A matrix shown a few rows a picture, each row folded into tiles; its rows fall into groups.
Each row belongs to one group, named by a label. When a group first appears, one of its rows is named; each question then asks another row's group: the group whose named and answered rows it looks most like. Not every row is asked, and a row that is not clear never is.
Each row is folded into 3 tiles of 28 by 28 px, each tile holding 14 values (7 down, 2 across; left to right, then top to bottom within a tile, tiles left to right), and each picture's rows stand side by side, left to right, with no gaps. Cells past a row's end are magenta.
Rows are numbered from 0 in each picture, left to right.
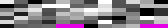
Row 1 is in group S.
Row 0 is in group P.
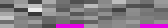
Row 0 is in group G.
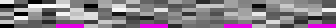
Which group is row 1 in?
G
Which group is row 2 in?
P
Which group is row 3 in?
G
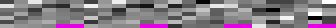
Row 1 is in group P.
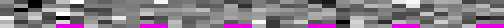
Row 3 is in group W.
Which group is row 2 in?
W
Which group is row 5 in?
G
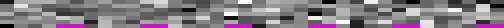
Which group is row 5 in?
W
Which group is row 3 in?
S
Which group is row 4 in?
W
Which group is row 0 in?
S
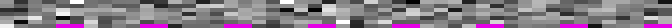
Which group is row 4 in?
W
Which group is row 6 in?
S
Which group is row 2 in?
P
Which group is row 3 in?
W
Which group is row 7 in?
S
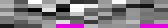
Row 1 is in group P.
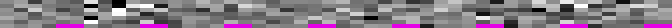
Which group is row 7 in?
P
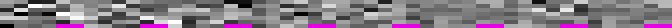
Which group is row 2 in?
W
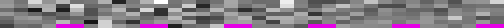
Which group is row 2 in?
S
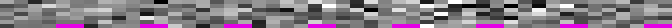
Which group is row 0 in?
P
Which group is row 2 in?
G
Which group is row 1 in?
S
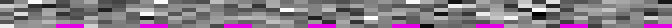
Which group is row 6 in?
G
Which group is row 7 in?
S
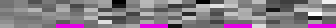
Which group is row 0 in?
W
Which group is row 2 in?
P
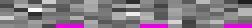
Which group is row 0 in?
G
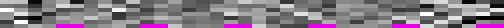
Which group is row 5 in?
G
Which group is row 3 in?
G
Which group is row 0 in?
S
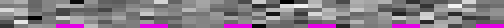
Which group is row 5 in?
G
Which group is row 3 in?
P
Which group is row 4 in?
S
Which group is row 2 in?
S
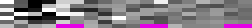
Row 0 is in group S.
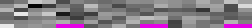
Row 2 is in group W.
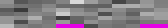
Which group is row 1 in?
P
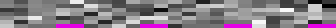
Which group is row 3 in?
W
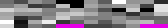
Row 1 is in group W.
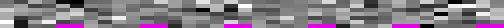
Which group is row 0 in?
W
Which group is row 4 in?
S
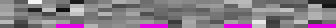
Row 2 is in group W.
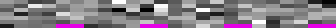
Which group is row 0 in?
P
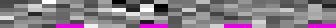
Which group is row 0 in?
G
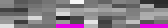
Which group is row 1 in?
W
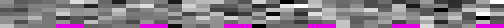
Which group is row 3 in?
P
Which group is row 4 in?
W
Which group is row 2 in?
S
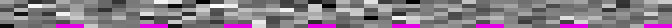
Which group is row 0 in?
P
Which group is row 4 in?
S
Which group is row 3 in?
W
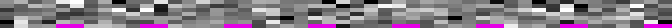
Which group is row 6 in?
W
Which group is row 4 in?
P
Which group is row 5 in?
S
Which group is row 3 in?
S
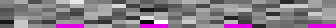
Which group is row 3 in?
P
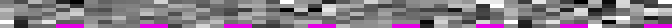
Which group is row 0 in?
W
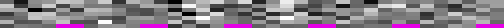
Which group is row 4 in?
P
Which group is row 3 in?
S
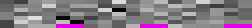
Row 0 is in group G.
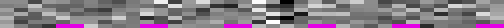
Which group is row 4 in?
G
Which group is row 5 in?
P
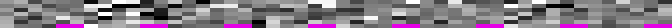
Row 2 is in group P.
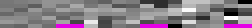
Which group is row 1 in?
W
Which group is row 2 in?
S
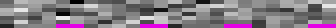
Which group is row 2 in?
P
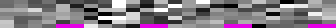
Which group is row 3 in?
P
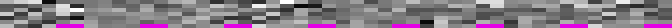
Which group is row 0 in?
G
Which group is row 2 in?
G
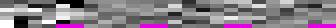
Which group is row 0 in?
W
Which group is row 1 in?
G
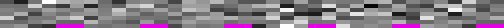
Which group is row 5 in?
G
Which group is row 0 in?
G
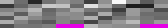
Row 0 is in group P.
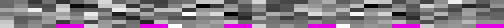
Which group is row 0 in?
W
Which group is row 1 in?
G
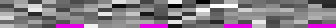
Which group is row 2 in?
P
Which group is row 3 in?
W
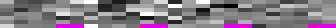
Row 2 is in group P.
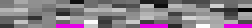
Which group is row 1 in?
W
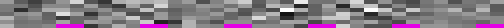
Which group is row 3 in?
G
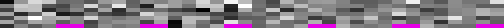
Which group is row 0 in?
S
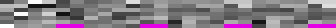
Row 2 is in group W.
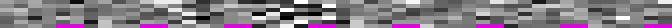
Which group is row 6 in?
P
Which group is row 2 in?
S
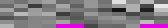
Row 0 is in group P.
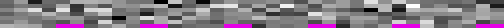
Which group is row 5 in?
W
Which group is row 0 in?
W
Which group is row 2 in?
P
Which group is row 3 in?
P
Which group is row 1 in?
S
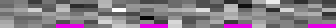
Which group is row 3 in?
G
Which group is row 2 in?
W
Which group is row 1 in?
G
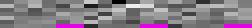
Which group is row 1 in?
P
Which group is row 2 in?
P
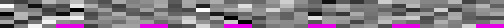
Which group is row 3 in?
S
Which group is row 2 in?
G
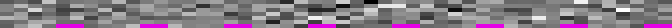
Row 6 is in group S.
